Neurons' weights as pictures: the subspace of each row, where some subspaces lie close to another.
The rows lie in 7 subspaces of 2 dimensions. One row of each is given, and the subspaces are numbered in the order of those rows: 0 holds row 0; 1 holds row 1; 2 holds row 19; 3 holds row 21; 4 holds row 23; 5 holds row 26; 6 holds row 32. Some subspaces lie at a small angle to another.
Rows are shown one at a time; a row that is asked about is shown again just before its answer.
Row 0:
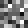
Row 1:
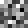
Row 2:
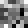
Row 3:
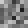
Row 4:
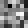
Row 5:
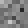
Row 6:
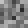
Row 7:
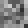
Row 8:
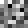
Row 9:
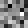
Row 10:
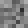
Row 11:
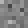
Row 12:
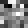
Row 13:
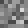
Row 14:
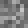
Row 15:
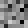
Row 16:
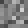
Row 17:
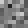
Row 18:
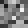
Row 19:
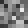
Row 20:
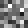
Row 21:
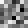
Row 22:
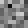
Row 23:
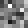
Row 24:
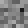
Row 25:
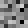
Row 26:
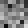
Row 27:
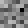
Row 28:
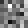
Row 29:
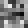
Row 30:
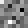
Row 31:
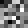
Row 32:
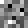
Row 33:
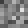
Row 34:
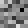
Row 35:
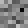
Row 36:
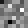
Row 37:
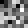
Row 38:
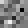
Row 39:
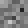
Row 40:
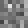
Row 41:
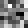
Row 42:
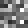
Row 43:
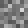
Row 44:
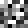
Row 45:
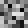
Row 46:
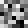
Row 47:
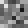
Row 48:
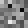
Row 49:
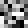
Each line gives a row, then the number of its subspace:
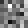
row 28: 6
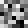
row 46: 2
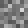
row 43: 0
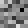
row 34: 0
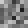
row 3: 3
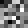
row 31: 4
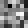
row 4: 4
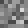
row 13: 3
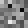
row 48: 4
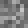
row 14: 4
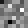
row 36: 6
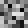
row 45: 2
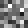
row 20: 0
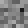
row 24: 5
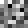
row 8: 1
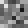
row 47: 2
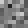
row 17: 1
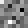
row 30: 6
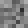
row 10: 0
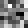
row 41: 4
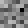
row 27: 5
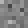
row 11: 6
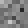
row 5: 4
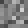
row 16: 3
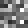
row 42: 5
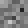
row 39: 4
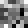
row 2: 5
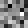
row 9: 0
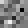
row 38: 6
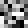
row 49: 2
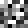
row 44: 1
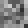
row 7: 1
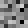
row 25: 5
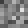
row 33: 3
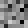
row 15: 5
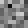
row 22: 1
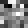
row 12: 2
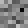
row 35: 0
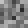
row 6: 3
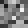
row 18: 2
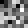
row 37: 1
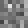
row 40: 6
